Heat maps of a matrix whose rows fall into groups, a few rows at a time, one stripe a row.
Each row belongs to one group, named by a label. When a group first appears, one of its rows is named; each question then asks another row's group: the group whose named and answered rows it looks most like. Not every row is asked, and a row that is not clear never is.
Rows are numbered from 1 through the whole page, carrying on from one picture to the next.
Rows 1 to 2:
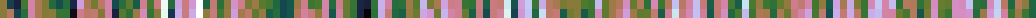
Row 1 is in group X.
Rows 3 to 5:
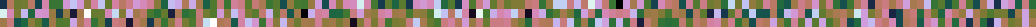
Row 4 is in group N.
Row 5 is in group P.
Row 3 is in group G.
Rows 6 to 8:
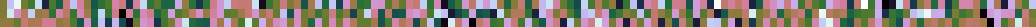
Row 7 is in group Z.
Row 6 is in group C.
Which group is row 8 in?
P
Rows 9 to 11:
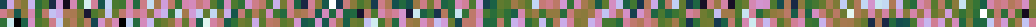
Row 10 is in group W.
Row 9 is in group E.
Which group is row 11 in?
Z
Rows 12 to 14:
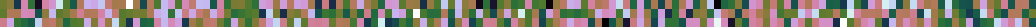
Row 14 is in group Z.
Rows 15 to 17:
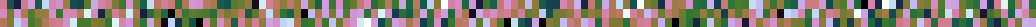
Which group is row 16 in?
N
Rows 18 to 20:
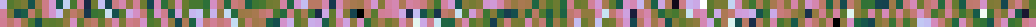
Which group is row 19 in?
W
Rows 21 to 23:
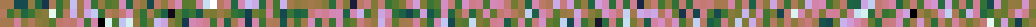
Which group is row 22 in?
N
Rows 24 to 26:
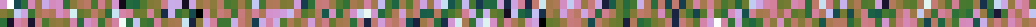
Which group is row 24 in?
Z
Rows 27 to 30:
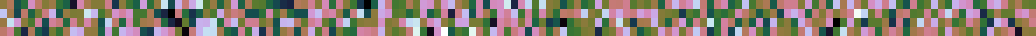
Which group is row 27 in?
X
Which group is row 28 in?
N
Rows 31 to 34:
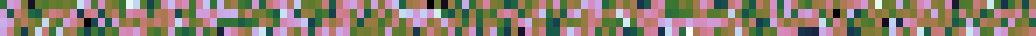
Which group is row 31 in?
C
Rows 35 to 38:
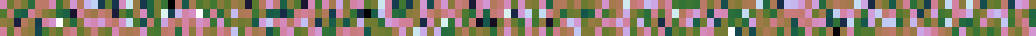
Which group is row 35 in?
N
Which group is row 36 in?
X
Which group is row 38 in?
G
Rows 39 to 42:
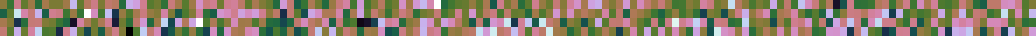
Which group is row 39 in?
G
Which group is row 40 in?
E
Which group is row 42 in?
C
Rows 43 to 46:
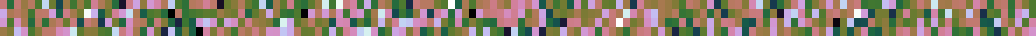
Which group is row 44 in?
N
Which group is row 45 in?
G
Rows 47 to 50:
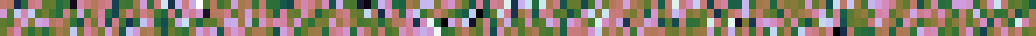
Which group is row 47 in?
X
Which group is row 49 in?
P
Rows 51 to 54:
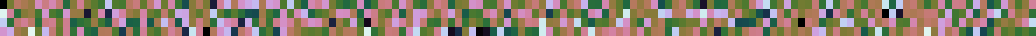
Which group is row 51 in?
E
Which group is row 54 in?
Z
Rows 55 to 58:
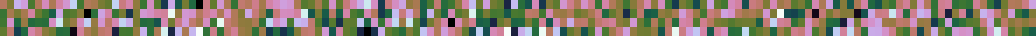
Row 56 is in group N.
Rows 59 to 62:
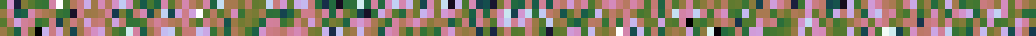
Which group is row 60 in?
X
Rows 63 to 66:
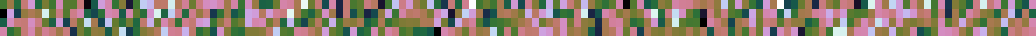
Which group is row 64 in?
E
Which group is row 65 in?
E
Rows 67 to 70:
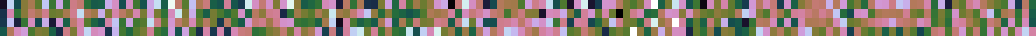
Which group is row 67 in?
E
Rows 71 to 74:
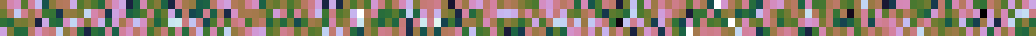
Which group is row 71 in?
C
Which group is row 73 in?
G
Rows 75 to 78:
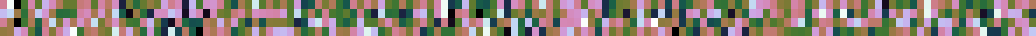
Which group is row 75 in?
Z
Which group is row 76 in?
Z
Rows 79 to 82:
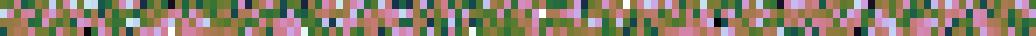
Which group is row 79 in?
N
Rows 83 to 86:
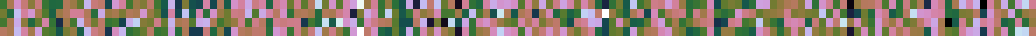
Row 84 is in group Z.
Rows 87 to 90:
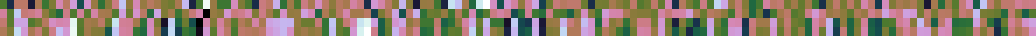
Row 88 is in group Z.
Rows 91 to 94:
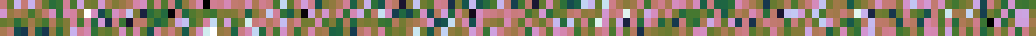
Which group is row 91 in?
Z
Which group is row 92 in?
N
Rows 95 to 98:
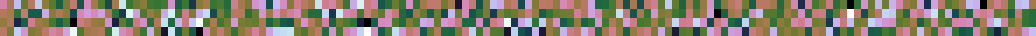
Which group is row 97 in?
X
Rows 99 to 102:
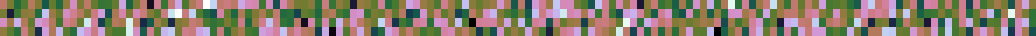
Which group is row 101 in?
N
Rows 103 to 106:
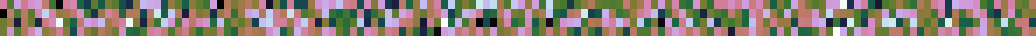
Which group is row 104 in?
E
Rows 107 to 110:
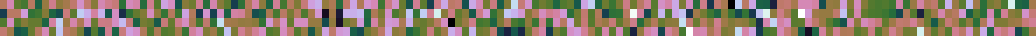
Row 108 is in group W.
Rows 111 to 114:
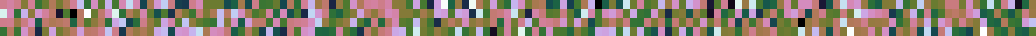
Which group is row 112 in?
N
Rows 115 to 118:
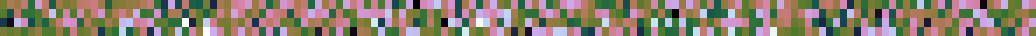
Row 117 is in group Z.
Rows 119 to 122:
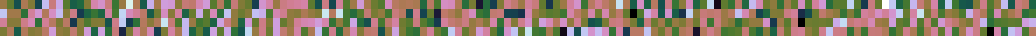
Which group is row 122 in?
P
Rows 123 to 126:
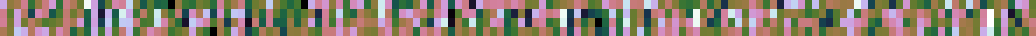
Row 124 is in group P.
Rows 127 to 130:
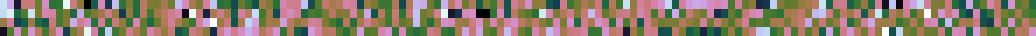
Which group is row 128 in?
Z
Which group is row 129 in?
P
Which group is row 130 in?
E
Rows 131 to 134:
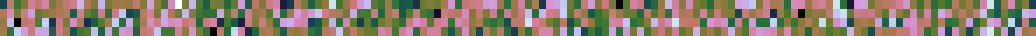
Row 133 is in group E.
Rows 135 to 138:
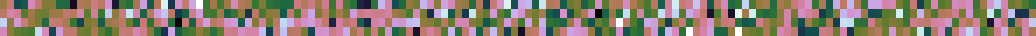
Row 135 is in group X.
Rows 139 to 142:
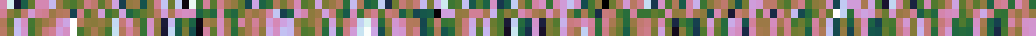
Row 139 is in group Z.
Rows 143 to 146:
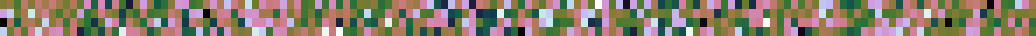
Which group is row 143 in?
P
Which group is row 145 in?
E
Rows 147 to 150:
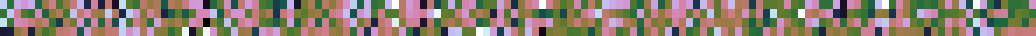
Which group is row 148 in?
G
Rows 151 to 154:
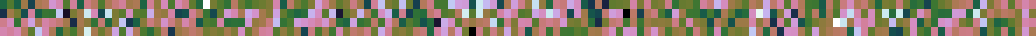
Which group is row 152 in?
E
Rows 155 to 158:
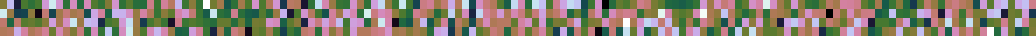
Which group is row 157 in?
N
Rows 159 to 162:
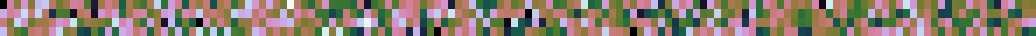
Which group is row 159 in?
E
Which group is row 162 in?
W
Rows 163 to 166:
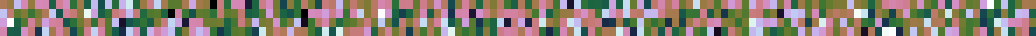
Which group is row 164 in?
N
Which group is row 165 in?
Z
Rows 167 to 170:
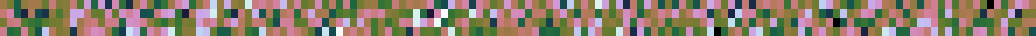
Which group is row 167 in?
P
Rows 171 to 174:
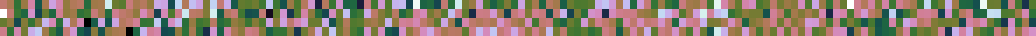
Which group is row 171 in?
W
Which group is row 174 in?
C
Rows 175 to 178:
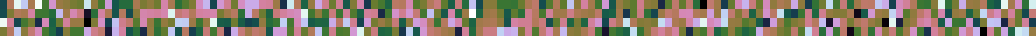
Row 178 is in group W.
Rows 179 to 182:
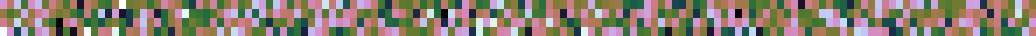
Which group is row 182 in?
N
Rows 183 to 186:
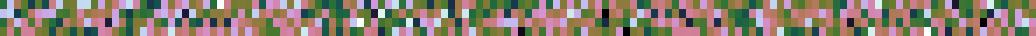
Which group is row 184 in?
Z
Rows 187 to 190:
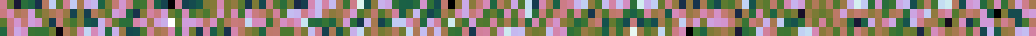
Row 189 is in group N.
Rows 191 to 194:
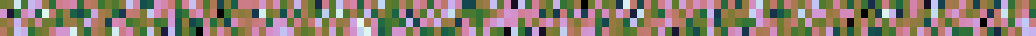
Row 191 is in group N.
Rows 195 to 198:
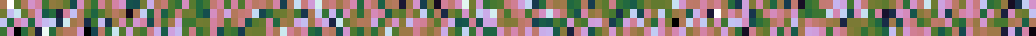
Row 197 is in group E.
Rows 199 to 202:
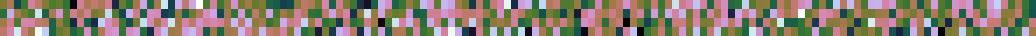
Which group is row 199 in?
X
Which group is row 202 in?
N
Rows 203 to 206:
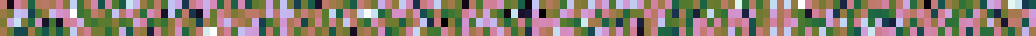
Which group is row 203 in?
G
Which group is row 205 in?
C
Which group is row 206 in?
P
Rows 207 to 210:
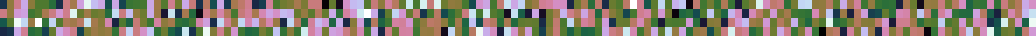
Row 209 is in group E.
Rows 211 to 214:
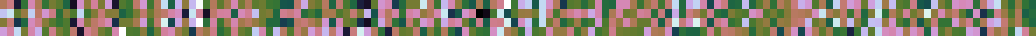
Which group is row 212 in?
Z
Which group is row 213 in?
X
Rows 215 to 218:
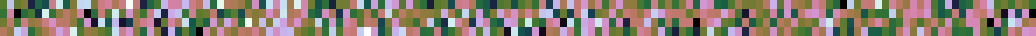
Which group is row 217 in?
P
